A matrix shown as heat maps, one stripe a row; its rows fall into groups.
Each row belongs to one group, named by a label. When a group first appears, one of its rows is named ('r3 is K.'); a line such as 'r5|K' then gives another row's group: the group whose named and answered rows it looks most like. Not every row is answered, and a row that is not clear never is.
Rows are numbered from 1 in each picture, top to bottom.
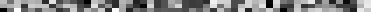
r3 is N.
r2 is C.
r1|C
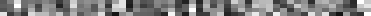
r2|N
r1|N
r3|N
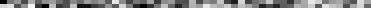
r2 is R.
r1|N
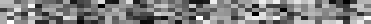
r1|C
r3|N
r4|R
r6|R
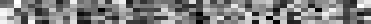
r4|R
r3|R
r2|N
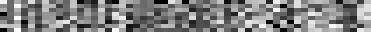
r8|N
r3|C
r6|C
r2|N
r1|C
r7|R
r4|N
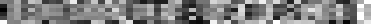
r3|N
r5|N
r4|N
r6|C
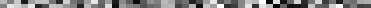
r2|R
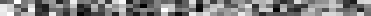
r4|R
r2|R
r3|R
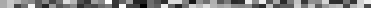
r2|R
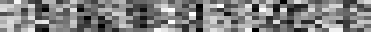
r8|R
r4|N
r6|C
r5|R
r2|R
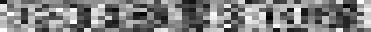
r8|R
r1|N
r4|C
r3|C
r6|C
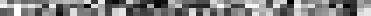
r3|N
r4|N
